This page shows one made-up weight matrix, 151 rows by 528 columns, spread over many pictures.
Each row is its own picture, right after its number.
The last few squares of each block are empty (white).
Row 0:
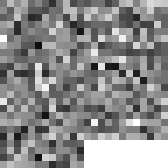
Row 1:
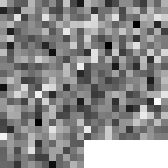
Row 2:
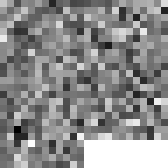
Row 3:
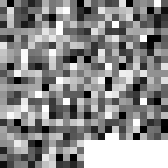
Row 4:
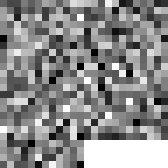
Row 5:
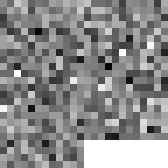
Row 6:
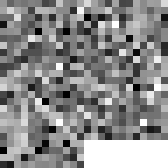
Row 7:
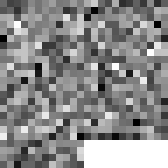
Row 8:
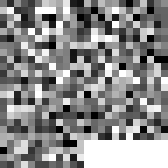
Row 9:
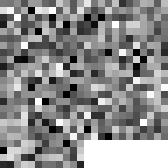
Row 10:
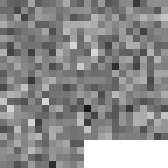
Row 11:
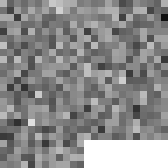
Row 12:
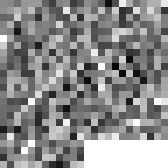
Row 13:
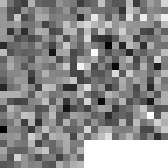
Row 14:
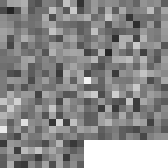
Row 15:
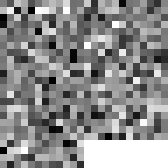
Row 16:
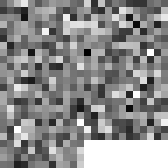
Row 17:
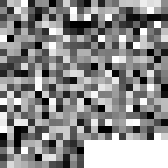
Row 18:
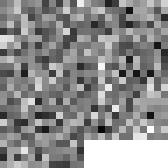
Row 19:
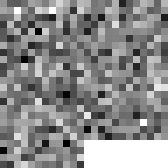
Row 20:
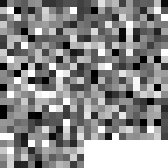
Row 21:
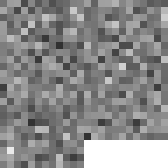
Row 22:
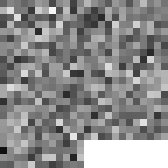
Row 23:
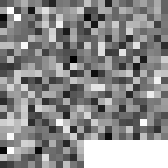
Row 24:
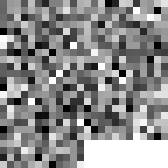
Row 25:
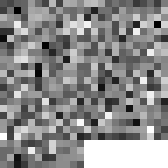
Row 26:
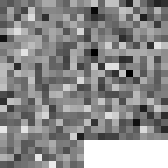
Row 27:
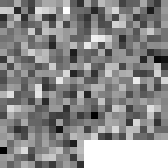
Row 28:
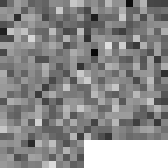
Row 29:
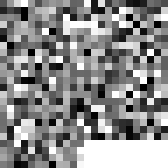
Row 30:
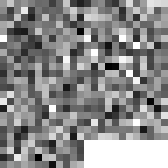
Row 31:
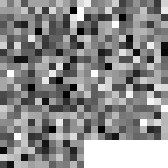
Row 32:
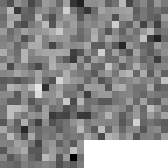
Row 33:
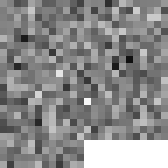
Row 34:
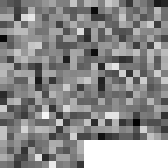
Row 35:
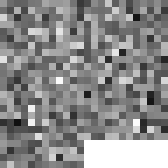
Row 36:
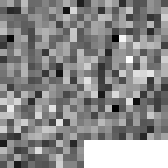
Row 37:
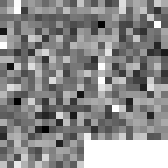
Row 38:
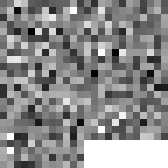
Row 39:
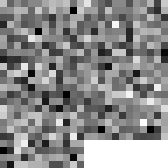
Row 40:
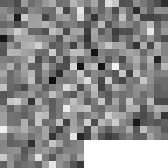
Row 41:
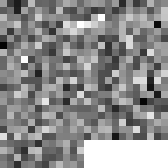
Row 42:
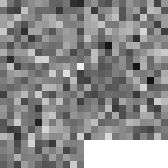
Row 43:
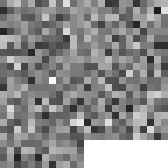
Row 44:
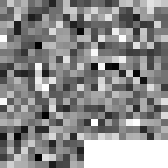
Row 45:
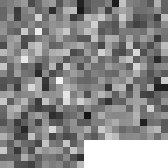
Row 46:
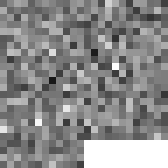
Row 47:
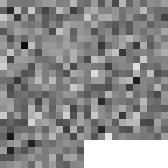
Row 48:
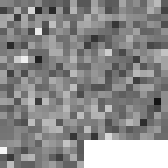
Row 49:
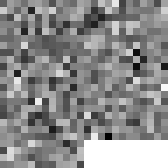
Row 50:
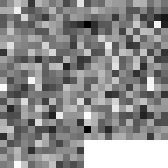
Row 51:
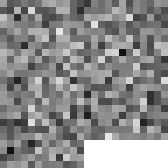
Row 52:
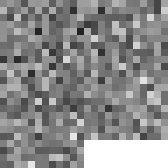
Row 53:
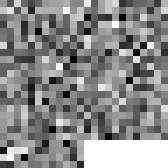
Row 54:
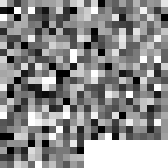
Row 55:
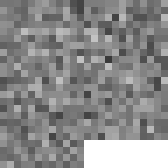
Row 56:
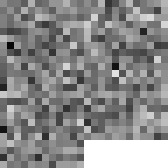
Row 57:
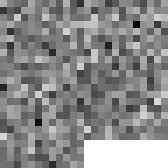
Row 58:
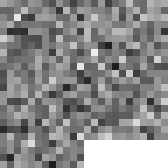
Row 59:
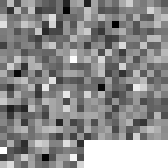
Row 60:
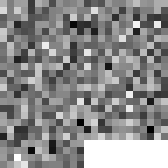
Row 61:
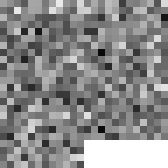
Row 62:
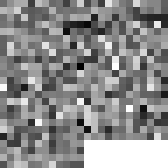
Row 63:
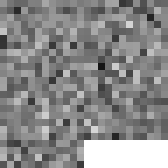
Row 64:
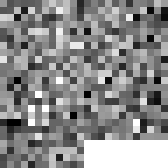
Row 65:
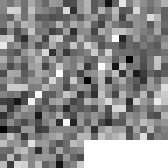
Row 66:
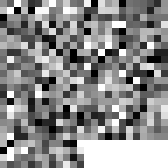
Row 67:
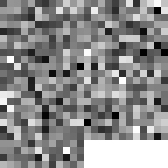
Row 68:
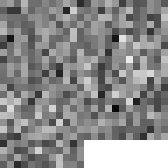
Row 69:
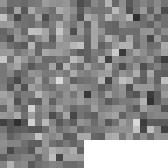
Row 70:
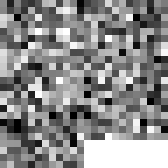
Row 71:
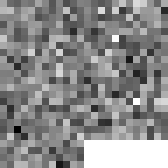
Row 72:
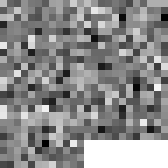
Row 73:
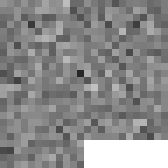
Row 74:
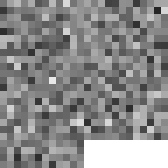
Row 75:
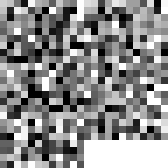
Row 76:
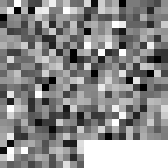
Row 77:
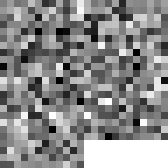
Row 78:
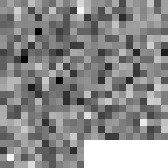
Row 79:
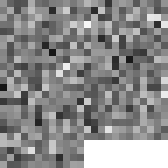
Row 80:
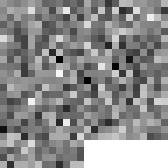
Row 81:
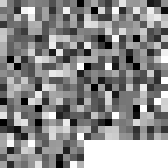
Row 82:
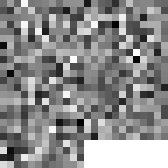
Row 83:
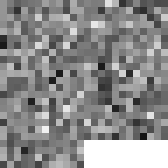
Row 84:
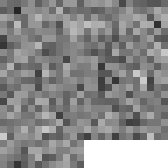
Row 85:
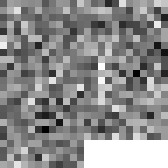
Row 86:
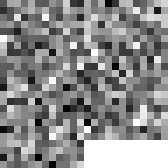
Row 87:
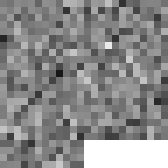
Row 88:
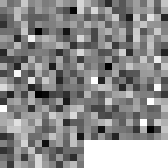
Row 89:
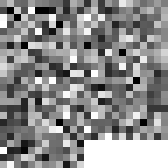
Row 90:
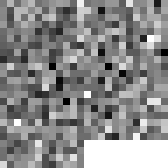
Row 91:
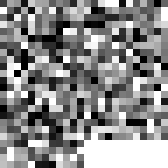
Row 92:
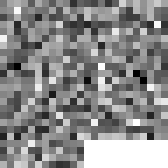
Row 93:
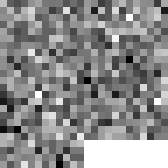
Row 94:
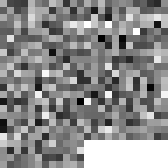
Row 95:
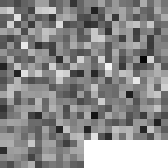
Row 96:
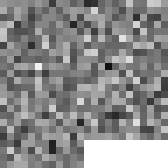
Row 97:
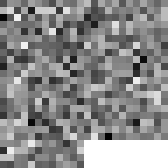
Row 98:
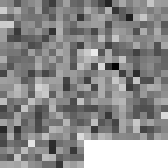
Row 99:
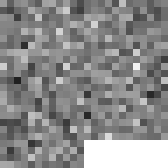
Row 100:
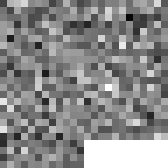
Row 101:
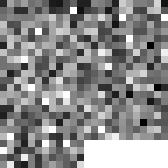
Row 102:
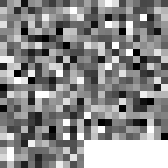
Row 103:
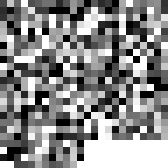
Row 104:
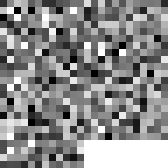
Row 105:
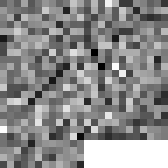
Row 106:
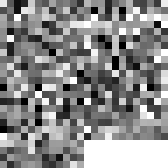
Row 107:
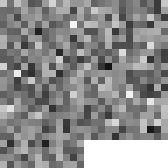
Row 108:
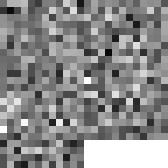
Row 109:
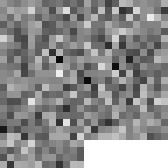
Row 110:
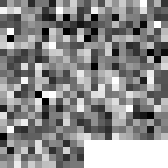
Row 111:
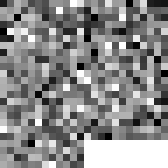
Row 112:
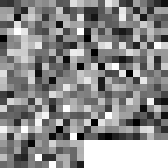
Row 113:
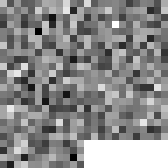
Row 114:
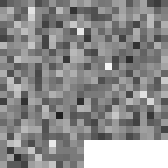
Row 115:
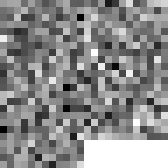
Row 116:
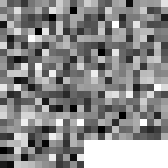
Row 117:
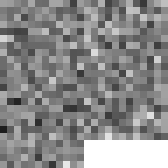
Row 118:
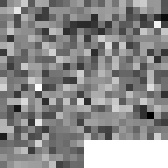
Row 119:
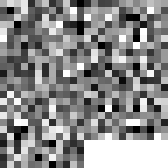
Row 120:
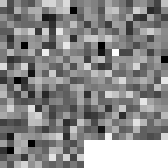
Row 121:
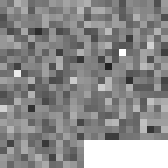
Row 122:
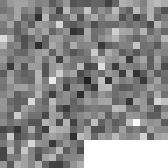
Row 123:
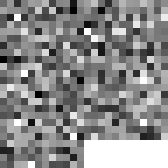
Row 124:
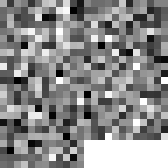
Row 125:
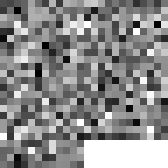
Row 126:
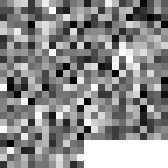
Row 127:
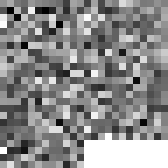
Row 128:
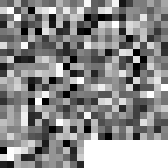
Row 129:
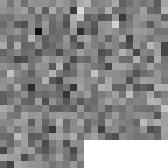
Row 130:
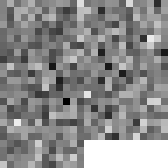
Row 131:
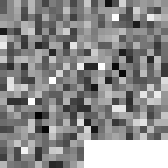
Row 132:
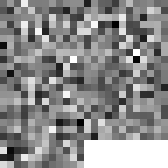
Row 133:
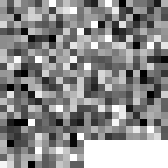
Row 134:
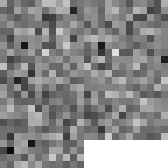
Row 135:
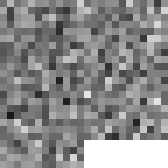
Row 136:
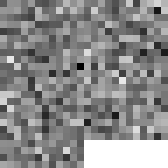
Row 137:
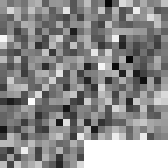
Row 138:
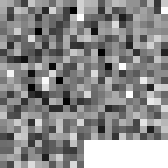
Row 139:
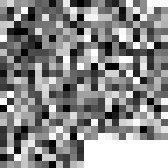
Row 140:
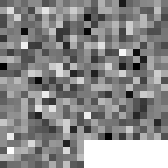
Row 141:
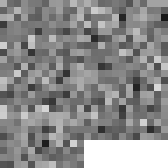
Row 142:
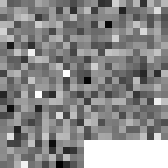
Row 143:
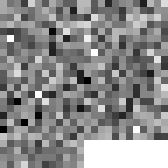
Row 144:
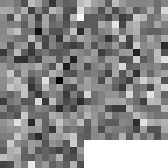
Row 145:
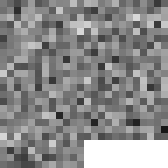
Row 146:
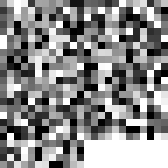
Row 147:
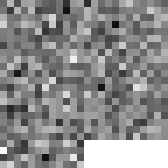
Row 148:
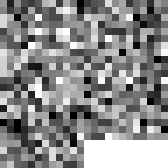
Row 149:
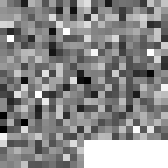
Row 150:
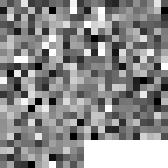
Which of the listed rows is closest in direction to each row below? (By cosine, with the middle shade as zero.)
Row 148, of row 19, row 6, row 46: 46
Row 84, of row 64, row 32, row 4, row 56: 4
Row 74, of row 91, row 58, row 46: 58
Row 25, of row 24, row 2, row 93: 24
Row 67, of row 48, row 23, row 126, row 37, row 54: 37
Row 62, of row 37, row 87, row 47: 87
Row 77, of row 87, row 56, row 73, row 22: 22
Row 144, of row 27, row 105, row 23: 23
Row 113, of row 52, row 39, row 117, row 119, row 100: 39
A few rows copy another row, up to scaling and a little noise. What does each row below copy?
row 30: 139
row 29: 16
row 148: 70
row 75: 138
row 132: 82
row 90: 130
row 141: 72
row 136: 67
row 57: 1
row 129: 31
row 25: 125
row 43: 74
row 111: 28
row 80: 109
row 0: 44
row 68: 36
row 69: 35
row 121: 5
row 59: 147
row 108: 14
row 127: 89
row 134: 120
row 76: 66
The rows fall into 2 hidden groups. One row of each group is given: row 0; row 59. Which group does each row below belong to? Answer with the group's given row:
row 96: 0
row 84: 0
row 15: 59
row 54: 59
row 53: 59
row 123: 59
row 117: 0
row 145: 0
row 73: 59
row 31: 59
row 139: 0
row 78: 59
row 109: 0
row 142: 0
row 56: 0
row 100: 0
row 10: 0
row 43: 0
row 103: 59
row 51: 59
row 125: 0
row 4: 0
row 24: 0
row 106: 0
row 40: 0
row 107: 59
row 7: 0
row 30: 0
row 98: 0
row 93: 0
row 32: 59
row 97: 59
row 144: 59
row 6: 59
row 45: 59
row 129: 59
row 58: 0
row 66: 59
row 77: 59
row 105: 0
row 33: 0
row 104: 59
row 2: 0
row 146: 0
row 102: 59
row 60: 0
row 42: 0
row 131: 0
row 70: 59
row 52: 59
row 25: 0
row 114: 0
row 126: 0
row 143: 0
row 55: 59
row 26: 0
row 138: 59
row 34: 0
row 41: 0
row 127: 59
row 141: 59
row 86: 0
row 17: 0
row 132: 59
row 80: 0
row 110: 0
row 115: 0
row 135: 59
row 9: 59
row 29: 0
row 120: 59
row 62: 0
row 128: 59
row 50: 0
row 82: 59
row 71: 0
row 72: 59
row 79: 0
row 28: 0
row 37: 0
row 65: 0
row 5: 59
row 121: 59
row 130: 59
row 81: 0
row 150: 59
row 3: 59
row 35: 59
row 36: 0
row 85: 0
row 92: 0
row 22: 59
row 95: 59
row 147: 59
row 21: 59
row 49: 59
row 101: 59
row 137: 0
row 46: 0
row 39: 59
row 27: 59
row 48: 59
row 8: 59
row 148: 59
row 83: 0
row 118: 0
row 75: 59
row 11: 59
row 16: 0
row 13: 0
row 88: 59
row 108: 0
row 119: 0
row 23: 59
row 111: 0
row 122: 0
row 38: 59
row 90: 59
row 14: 0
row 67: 0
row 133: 59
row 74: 0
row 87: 0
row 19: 59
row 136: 0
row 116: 59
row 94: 0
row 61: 59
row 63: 0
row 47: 59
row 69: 59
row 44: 0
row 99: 59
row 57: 0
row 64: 59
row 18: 0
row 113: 59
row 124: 59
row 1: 0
